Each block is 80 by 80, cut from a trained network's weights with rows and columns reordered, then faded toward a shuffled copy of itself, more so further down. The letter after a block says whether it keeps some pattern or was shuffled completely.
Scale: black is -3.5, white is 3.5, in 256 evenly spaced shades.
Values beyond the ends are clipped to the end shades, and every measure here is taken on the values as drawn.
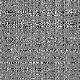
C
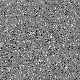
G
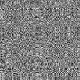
C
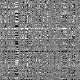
C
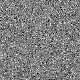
G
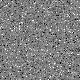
G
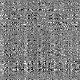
C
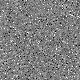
G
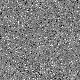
G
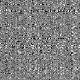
C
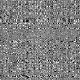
C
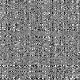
C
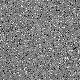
G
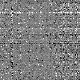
C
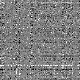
C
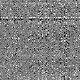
C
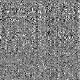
C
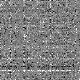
C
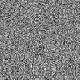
C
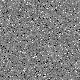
G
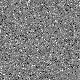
G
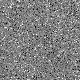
G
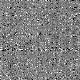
C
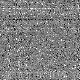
C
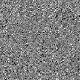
C
